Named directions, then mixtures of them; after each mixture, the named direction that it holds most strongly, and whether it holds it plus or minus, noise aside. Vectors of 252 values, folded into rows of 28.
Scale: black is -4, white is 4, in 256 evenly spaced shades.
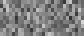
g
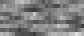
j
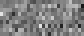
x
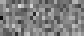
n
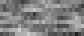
j, minus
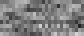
j, plus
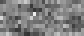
j, plus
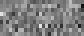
x, plus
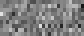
x, plus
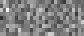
g, plus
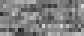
j, plus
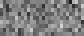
g, minus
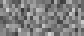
g, plus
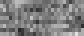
j, plus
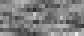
j, plus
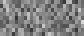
g, plus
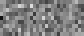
n, plus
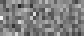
n, minus
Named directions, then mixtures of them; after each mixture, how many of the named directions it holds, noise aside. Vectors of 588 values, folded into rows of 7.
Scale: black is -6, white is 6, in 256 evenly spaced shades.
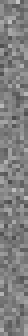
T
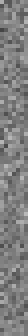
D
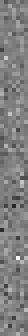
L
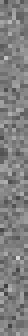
three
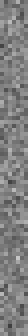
three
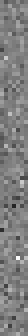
one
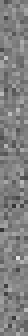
one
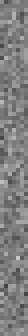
three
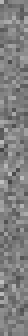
two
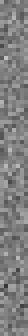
three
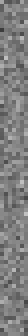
three
